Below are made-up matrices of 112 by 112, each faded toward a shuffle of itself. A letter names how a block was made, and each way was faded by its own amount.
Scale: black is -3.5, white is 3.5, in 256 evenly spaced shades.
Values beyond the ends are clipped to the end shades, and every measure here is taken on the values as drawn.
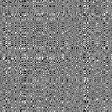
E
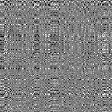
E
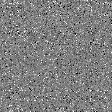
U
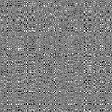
E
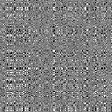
E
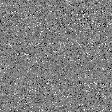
U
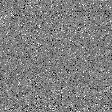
U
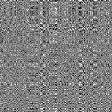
E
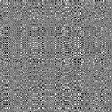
E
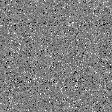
U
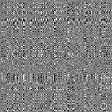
E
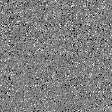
U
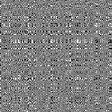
E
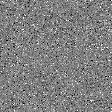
U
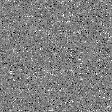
U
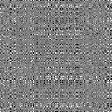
E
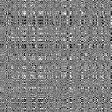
E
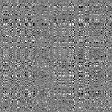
E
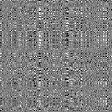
E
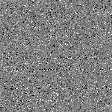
U
